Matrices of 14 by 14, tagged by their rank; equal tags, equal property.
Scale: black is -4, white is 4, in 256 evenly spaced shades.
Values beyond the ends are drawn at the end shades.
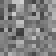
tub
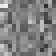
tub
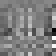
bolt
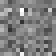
tub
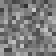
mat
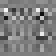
bolt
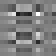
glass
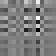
glass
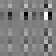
glass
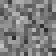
mat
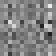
bolt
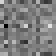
tub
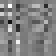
bolt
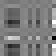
glass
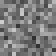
mat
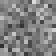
mat
